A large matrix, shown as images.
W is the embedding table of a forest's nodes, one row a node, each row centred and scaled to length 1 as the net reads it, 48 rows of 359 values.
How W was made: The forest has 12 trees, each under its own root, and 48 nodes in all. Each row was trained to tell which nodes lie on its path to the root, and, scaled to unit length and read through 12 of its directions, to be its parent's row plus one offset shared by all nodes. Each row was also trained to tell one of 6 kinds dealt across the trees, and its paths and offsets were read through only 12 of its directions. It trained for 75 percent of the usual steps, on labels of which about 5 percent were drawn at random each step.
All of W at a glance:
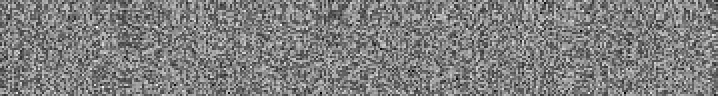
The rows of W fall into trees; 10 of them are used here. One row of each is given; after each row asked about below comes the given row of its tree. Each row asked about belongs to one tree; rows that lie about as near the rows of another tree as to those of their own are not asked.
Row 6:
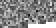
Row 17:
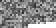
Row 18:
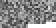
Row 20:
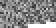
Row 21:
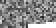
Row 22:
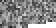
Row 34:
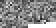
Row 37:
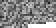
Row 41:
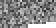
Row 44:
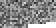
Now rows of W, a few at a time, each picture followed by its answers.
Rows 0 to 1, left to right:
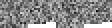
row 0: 41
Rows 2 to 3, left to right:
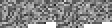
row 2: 37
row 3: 37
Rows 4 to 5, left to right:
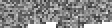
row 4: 6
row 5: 17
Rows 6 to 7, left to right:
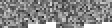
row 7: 22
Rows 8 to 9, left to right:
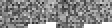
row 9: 22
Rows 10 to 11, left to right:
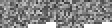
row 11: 37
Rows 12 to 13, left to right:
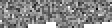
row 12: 41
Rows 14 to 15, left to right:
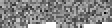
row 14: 21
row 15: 20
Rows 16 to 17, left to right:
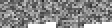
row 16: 44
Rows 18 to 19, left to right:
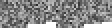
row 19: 17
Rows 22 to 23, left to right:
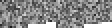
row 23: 21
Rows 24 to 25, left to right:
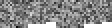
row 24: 44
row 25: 20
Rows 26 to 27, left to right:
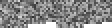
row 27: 20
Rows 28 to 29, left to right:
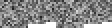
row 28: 44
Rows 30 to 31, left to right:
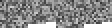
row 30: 17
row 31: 6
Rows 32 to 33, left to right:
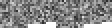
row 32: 20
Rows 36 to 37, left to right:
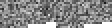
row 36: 41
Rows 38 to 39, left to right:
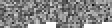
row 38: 6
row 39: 22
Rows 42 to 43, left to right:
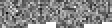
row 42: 6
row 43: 41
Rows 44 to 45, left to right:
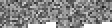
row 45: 6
